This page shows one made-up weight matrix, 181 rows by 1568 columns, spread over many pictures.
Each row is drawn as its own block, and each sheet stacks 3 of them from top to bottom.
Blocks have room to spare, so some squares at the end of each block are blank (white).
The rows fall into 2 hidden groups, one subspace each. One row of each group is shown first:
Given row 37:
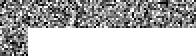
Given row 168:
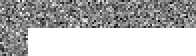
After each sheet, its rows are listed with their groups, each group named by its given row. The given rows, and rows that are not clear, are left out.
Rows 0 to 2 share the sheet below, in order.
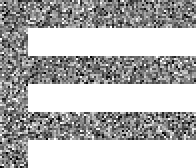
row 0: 37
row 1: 37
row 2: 37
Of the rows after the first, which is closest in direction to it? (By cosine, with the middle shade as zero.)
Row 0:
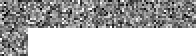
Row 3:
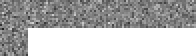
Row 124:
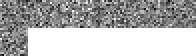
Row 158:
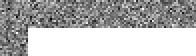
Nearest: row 124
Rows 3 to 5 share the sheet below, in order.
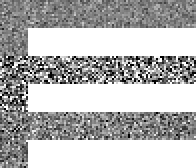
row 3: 37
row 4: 168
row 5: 37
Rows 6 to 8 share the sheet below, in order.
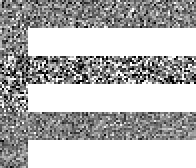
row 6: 37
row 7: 168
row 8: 37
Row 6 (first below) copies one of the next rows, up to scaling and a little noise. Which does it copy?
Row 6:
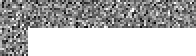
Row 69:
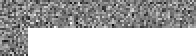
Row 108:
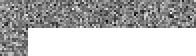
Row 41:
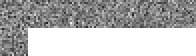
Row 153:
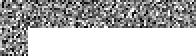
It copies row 153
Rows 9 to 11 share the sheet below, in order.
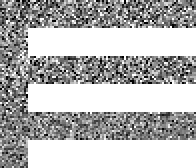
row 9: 168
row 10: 168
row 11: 37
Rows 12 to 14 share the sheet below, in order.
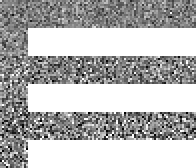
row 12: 37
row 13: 37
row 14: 168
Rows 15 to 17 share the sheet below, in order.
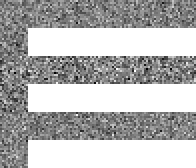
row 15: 37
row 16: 37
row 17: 37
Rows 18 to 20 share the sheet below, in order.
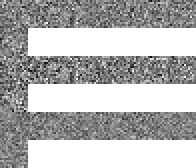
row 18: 37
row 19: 37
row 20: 168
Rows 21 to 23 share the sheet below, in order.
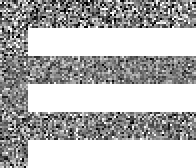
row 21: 37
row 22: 37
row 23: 37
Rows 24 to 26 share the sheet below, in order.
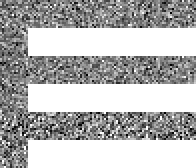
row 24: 37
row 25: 37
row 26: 168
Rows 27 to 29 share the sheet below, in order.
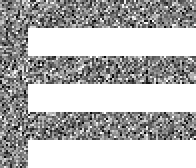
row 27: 168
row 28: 168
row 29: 168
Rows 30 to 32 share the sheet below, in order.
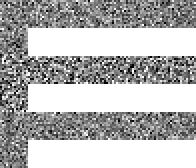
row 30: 37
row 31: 37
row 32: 168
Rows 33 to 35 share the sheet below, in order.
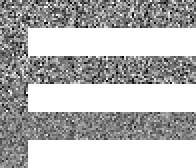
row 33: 37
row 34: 168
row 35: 37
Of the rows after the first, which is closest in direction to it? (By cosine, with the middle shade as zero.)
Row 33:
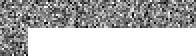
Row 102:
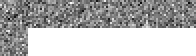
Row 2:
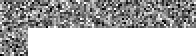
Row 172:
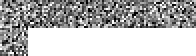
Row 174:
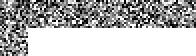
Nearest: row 172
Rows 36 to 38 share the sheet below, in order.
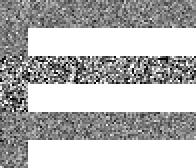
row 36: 168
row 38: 37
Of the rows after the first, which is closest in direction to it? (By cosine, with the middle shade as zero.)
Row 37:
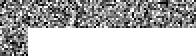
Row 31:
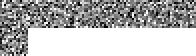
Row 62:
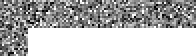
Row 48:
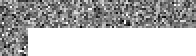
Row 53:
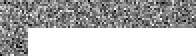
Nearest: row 53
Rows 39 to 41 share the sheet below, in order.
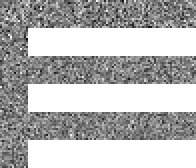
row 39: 168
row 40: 37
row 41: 37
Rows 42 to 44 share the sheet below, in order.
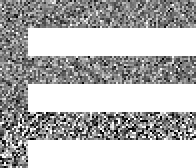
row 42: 168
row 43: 37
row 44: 168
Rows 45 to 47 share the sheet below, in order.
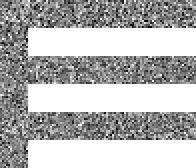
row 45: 168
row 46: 37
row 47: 168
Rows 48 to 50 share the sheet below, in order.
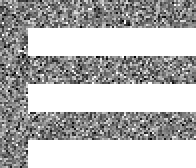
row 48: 37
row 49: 168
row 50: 168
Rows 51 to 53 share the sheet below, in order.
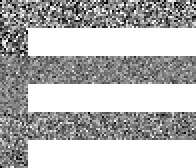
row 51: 37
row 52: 168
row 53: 37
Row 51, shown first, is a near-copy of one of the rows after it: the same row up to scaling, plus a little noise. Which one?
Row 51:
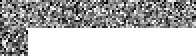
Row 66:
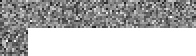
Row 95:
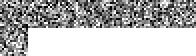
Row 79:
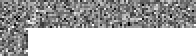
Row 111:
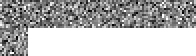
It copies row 66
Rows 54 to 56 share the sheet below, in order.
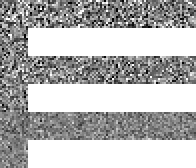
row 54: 168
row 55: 168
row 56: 168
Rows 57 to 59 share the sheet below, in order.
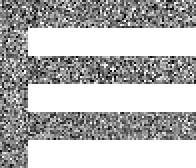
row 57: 37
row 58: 37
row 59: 37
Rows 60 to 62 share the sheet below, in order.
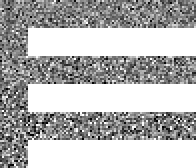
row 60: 168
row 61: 37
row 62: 37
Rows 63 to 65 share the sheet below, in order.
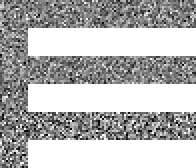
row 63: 37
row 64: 37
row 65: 37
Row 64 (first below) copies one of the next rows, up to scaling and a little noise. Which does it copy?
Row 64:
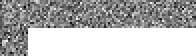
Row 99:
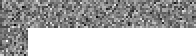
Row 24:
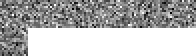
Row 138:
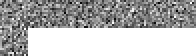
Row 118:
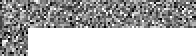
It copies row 118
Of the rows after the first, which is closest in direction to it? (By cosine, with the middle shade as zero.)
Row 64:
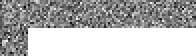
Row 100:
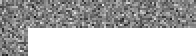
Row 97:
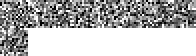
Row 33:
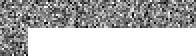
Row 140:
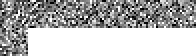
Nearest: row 140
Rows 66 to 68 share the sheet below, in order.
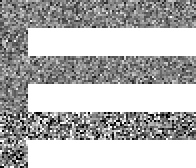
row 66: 37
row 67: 168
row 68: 37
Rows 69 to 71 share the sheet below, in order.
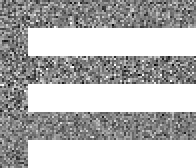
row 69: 37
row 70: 37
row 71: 37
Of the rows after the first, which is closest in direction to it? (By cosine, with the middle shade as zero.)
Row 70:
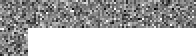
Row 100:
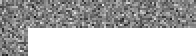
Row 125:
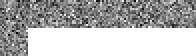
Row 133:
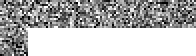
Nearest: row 133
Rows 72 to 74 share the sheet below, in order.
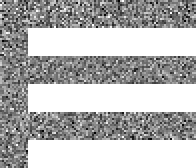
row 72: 37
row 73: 37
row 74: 168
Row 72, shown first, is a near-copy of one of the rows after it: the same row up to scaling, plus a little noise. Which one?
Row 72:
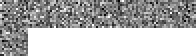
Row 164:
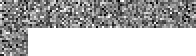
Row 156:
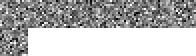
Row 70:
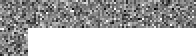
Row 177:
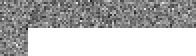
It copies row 164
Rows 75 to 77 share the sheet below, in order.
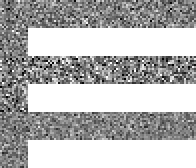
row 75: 168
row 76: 37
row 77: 37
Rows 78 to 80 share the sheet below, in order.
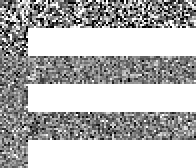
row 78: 168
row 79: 37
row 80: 37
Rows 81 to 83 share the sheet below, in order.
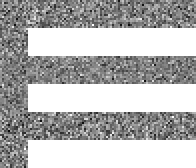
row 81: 37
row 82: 37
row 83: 168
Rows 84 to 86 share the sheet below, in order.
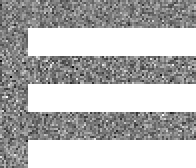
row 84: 37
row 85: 37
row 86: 37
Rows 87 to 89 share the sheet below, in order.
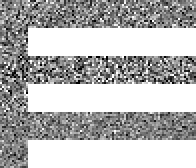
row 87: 168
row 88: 168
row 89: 37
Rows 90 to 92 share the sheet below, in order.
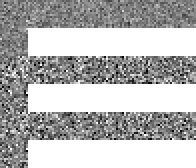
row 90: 37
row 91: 168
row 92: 168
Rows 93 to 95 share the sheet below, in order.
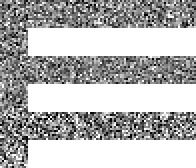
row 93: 37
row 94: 37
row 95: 37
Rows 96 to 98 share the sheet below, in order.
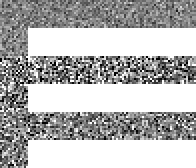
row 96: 37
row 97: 37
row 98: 37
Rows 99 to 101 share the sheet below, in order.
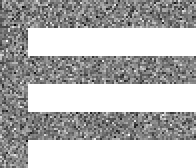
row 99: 37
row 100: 37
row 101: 37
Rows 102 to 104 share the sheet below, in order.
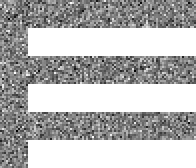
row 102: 168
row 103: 37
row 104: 37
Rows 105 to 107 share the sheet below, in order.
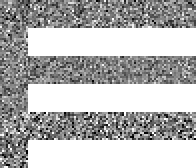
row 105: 168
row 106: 37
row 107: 168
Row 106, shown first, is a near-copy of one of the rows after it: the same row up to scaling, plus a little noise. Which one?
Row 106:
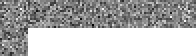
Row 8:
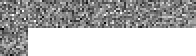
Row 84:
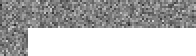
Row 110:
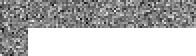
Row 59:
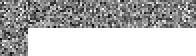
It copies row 59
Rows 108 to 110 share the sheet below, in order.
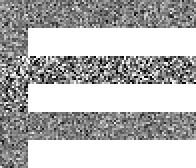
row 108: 37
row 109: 168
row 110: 37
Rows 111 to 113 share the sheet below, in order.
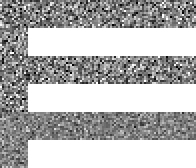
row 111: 37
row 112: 37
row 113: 37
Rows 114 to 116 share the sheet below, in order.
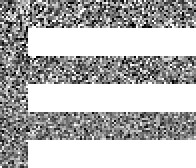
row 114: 168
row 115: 168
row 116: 37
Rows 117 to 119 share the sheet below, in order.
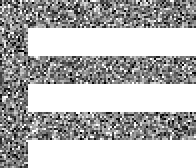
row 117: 37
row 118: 37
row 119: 37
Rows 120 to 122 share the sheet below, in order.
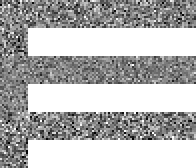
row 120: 37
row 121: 168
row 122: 168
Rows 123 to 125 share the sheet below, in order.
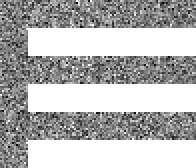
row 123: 37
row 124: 37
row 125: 168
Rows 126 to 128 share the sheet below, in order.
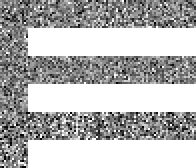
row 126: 168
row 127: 37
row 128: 37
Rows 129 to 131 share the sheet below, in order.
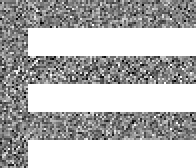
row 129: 37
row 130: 168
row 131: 37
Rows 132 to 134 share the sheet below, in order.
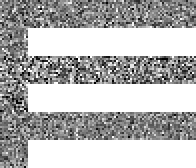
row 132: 168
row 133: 37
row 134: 37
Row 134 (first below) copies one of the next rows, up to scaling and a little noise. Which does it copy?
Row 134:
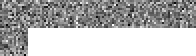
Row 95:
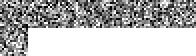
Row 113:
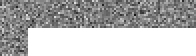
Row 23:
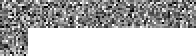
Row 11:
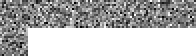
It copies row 23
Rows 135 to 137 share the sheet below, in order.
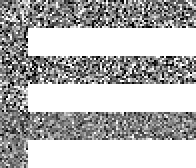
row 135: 168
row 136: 37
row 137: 168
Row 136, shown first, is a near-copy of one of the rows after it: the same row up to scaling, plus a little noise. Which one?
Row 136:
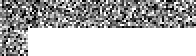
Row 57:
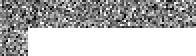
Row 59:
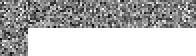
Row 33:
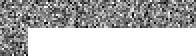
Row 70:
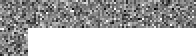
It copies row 57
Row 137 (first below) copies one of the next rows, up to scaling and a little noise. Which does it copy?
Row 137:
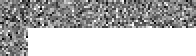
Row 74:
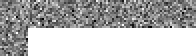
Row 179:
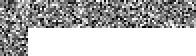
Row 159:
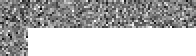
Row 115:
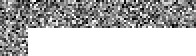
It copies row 159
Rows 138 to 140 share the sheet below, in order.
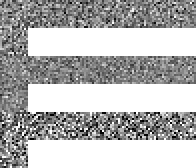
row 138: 37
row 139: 37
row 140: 168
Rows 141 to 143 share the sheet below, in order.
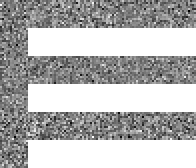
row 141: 37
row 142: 37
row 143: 37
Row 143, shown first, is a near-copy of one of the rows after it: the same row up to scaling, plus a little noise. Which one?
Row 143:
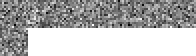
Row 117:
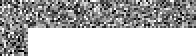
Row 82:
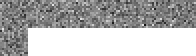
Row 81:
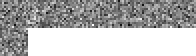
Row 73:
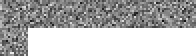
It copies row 81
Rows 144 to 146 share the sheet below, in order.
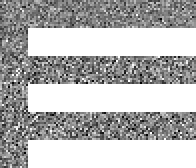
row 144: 37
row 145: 37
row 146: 168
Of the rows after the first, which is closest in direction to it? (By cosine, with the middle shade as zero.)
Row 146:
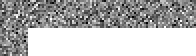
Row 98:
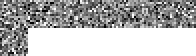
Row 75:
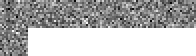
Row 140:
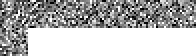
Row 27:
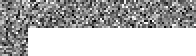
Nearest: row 140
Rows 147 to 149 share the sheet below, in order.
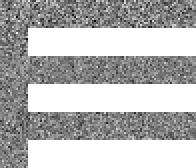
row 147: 168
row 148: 168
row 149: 168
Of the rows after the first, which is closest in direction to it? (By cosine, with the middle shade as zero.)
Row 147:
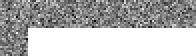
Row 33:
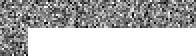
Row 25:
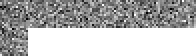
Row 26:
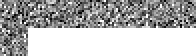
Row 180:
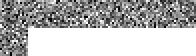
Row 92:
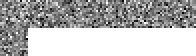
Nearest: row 92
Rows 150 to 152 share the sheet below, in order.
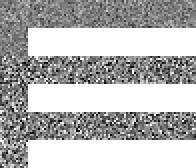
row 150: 168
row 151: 37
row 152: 37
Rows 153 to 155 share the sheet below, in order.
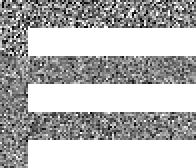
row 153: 37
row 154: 168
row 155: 37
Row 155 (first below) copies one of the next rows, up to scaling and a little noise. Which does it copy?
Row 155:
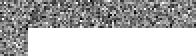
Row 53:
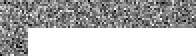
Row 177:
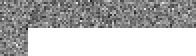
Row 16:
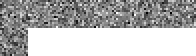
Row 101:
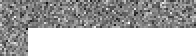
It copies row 177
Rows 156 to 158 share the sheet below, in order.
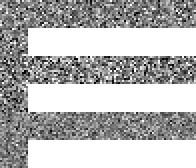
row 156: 37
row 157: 37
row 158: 168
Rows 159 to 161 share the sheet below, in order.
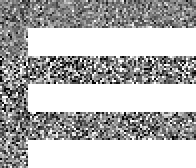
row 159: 168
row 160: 37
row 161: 168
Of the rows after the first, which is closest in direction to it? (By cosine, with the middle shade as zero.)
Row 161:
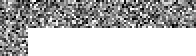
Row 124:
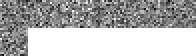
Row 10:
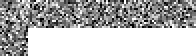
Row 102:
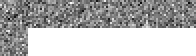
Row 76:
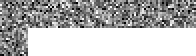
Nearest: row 102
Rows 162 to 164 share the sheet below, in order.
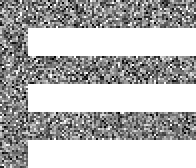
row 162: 37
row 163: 168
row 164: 37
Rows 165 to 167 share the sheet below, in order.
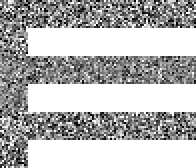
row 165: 168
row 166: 37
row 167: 37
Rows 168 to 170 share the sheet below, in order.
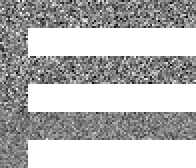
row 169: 168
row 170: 168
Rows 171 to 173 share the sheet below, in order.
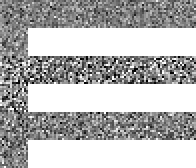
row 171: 37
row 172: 37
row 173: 168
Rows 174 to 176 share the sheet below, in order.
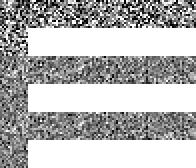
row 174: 168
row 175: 168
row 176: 168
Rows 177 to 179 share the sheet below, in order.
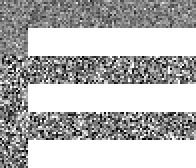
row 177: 37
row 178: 37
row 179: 168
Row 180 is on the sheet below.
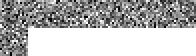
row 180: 168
